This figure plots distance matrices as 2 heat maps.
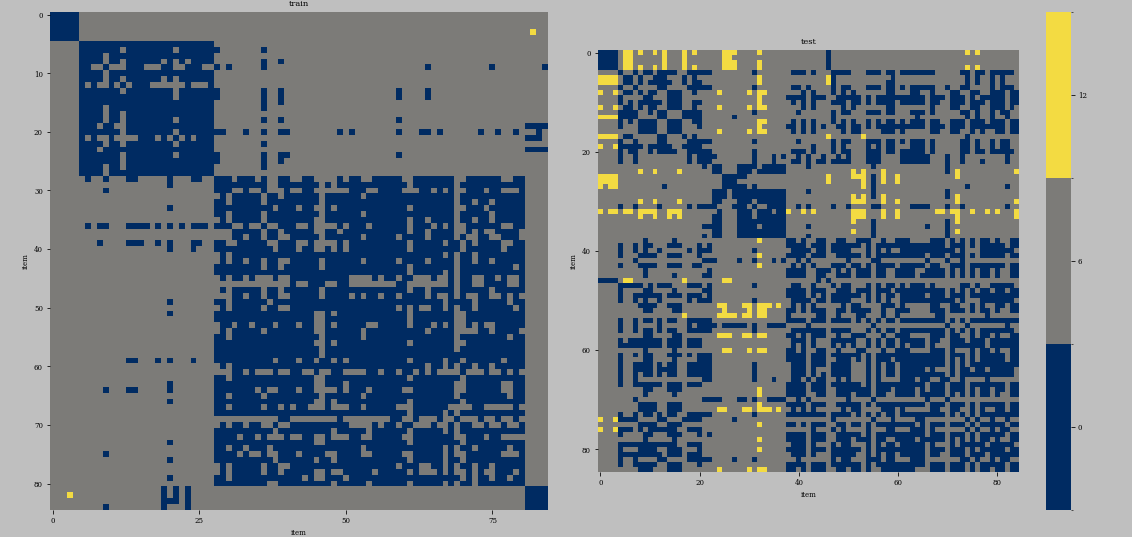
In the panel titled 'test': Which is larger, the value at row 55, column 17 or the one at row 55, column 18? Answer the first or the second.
the first
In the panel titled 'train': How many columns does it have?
85
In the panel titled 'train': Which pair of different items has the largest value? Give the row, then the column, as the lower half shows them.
82, 3
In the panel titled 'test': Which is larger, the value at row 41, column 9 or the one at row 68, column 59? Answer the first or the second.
the second
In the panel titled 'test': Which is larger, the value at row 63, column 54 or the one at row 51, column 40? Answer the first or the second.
the second
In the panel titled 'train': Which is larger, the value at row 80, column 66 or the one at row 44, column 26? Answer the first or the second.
the second
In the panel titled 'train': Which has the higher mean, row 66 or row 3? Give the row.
3
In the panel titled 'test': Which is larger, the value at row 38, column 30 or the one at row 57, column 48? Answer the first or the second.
the first
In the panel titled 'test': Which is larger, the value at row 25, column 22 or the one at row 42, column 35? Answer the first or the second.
the first
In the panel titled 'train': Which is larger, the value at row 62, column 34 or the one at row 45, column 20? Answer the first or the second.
the second
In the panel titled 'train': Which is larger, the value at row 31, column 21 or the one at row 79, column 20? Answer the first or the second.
the first
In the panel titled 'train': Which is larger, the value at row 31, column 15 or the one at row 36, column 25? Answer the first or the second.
the first
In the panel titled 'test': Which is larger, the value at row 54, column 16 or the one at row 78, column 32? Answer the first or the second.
the second
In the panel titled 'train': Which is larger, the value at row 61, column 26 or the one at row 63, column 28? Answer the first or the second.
the first
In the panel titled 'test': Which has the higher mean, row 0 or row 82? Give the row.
0
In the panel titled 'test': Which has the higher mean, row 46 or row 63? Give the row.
46
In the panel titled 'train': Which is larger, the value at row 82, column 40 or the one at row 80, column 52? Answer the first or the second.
the first
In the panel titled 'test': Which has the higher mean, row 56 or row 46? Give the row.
46
